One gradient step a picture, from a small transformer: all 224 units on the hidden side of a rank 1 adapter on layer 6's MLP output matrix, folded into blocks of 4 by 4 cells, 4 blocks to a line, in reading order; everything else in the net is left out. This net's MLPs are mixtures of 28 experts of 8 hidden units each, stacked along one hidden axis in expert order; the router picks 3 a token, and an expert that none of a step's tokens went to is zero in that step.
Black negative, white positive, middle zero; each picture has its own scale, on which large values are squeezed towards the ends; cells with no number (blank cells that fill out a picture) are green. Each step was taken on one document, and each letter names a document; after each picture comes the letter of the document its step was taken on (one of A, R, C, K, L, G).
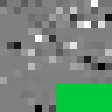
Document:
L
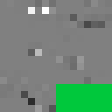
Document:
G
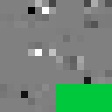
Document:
G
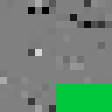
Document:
G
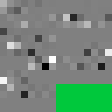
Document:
L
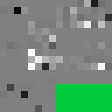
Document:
L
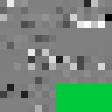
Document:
L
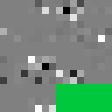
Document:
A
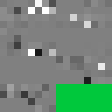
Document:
G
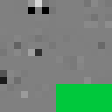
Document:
G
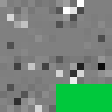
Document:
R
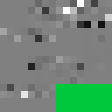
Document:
R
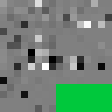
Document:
L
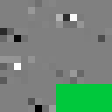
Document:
A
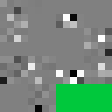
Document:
A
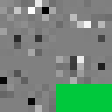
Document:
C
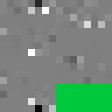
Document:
C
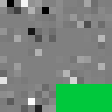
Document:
C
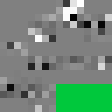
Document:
R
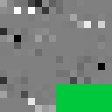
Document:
C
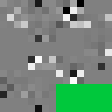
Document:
R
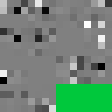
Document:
C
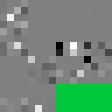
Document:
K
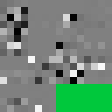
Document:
K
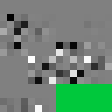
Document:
K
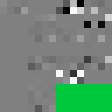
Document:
R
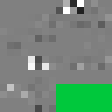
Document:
R
